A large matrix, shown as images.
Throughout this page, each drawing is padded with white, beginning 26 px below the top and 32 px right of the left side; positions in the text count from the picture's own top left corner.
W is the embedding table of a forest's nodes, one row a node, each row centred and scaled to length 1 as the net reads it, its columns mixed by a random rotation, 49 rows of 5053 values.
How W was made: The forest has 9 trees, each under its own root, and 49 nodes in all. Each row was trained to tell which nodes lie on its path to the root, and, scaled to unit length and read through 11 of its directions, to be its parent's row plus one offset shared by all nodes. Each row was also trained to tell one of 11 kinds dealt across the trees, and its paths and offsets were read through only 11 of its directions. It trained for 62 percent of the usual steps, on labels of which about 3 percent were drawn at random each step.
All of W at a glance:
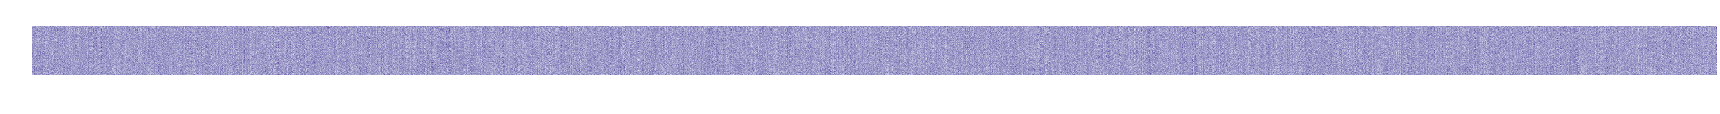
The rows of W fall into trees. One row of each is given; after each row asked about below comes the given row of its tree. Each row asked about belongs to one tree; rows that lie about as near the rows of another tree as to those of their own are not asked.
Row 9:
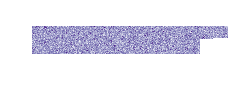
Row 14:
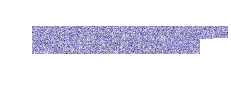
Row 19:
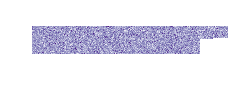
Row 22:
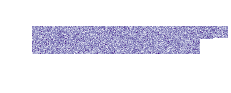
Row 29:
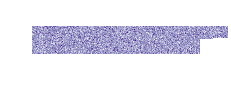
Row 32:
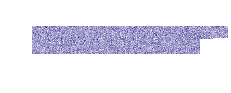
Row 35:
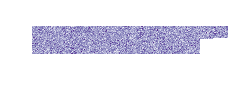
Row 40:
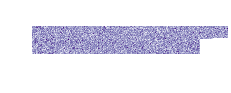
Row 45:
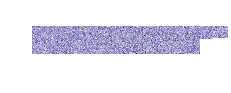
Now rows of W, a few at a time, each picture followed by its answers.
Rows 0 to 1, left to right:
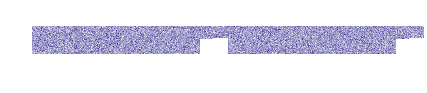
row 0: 14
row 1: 9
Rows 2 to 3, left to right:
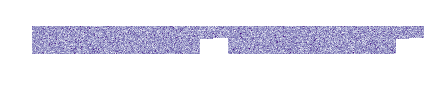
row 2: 19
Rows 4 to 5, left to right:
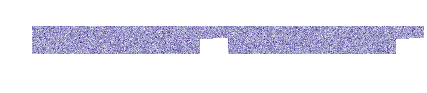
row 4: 19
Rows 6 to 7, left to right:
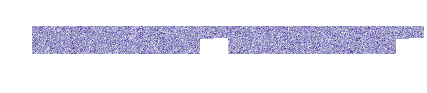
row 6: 35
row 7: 19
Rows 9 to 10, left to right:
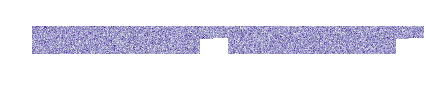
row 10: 29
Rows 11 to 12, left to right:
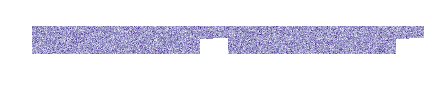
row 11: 19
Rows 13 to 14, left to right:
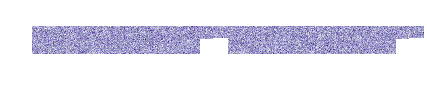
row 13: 22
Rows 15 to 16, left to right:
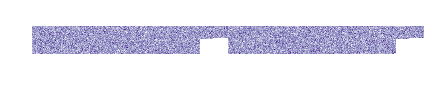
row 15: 35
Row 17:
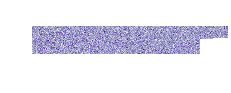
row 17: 35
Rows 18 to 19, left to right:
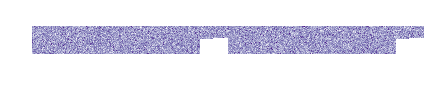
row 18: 40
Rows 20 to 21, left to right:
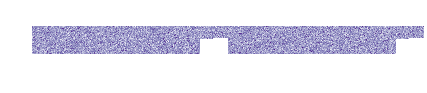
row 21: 29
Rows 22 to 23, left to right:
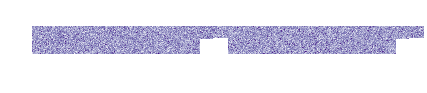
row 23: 14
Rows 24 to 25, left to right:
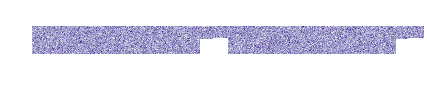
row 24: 19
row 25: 29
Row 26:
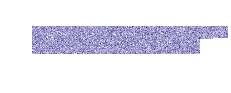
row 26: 45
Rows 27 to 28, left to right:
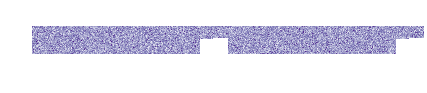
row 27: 45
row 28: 14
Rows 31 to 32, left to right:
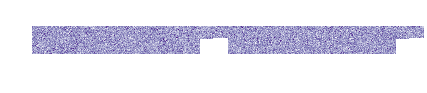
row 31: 19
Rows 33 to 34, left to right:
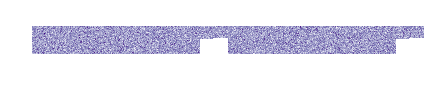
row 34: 40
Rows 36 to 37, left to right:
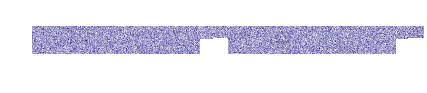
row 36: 40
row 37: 29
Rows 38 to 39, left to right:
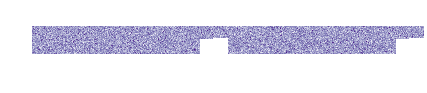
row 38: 9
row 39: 14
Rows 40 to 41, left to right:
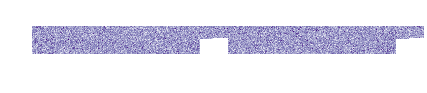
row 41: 40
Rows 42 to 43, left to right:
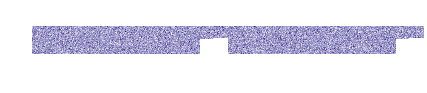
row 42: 32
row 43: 40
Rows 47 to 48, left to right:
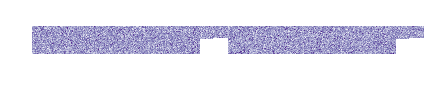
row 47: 40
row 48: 32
